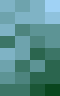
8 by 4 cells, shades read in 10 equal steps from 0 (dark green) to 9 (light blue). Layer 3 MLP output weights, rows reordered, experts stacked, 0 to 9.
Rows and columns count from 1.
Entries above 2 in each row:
4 4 4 4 3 3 2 2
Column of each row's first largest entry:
4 4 1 2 1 1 1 1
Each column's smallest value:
3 3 1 0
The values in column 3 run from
1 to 7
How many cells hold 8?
1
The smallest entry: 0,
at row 8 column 4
